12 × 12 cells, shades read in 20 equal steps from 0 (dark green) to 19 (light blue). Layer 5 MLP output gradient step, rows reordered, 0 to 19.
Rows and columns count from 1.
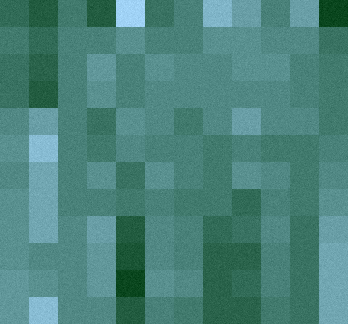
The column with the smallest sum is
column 5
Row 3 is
6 4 8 11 8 10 9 9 10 10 8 7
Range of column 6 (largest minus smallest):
4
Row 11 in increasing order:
0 4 5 6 8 9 9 10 10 11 11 13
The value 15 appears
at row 1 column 8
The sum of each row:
98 98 100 95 107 103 106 98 102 93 96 97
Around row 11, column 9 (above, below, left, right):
4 4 4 8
